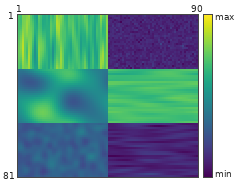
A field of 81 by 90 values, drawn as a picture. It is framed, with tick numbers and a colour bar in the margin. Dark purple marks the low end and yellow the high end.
The table splits into 3 rows of 2 panels. Panel 1,1: high, streaked downward. Panel 1,2: very low, fine-grained, faint in contrast. Panel 2,1: middling, smooth, strong in contrast. Panel 2,2: high, streaked across, faint in contrast. Panel 3,1: low, blotchy, faint in contrast. Panel 3,2: very low, streaked across, faint in contrast.
